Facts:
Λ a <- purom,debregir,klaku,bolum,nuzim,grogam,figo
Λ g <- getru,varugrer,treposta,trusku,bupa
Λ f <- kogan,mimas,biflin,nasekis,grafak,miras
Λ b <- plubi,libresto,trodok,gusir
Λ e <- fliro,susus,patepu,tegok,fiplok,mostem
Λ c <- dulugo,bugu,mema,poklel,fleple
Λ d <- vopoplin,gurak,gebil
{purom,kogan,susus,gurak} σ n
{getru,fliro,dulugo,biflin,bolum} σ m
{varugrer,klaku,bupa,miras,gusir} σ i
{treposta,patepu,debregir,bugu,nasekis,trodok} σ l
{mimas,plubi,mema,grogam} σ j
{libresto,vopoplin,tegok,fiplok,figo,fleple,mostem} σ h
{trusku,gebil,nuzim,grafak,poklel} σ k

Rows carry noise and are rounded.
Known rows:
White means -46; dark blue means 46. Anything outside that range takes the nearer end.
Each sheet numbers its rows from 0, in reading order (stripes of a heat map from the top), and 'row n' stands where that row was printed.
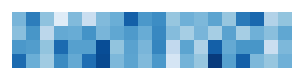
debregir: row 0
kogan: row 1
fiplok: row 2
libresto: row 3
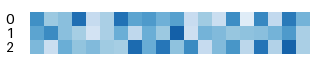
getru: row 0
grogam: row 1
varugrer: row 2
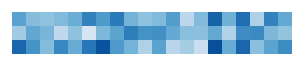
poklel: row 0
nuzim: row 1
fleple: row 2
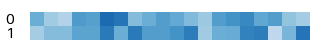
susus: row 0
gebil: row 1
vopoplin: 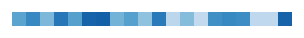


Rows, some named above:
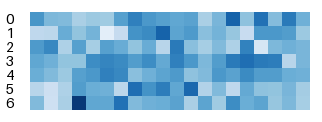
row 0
trusku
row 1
klaku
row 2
mimas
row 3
patepu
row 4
susus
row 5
miras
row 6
fliro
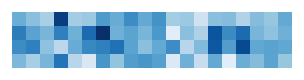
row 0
biflin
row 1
libresto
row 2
bugu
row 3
bolum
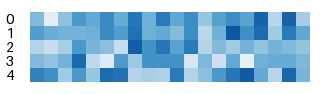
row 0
gusir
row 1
poklel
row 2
miras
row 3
bolum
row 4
plubi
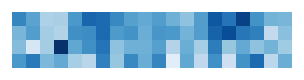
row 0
trodok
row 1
patepu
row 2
fliro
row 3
figo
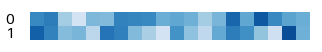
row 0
treposta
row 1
mema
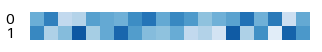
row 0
nasekis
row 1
dulugo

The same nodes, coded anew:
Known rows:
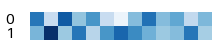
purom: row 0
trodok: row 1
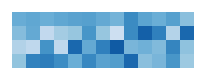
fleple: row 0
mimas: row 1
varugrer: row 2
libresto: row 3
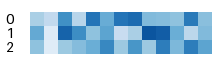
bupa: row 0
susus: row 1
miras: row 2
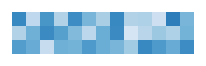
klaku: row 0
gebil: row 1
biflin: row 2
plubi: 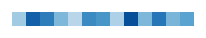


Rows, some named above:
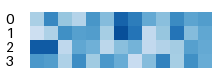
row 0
getru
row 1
trusku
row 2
debregir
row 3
fliro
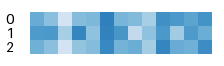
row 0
biflin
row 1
fliro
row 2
biflin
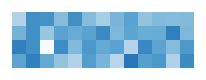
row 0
vopoplin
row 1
dulugo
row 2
nasekis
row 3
mema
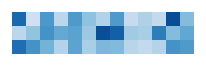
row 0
klaku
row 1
trusku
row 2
bolum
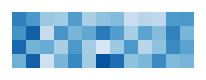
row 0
bolum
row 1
bugu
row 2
figo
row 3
treposta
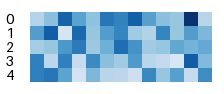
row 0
gusir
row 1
patepu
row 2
poklel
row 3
klaku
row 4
grogam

